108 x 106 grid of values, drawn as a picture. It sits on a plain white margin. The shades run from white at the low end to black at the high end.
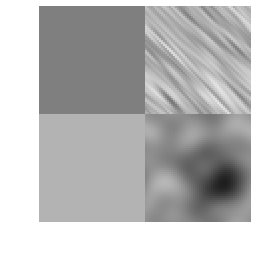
The table splits into 2 rows of 2 panels. Panel 1,1: middling, flat. Panel 1,2: low, slanting down to the right. Panel 2,1: low, flat. Panel 2,2: middling, smooth, strong in contrast.
